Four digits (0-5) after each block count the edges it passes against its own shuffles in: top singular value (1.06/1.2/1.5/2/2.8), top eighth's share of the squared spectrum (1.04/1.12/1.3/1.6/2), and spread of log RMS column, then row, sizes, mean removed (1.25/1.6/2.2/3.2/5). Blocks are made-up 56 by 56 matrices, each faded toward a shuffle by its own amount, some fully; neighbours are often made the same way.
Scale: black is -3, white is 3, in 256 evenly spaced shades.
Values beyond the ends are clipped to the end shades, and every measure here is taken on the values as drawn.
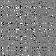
4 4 3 2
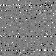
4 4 1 2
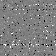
3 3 0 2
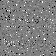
2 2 0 1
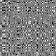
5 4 3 3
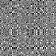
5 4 3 3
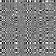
5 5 4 4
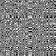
4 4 2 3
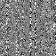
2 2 3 0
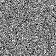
0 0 0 0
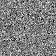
0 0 0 0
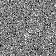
0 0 0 0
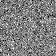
0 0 0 0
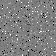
2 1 0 1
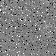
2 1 0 0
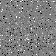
3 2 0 1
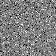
2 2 0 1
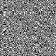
3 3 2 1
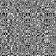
4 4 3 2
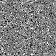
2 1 0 0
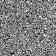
2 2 1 0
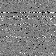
3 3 0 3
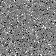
0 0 0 0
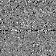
2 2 0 2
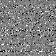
2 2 0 2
